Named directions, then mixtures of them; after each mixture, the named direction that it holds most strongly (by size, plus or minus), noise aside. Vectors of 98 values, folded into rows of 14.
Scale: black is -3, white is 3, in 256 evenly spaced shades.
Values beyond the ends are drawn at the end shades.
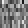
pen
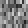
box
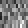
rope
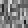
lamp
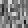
lamp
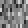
box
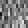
rope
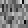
box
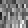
rope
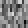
box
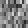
box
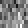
rope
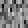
lamp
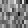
box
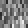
rope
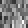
rope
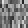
pen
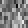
rope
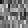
lamp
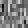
lamp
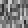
lamp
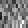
rope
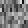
box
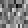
box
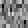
box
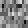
box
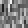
lamp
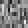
lamp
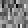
box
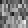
rope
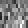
rope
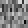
box
